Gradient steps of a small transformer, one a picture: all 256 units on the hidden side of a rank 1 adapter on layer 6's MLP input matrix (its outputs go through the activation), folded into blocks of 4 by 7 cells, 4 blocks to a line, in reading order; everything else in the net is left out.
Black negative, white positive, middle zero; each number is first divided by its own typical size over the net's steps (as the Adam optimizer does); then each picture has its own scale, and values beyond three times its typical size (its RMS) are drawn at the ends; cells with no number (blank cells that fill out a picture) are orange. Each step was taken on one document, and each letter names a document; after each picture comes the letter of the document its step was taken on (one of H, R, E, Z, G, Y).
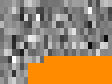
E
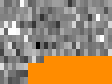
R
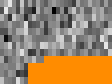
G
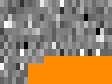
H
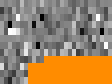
R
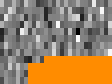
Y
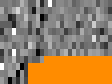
R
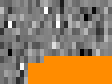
H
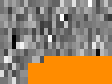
E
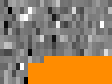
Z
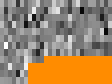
G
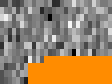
Y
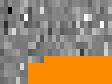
Z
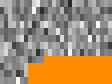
G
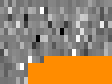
Z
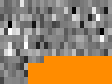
R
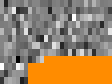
Y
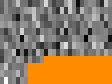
G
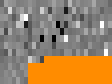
Z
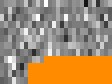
E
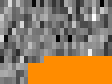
G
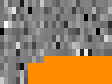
H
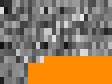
Y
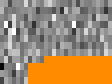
R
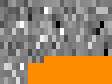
Z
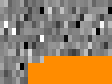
Z
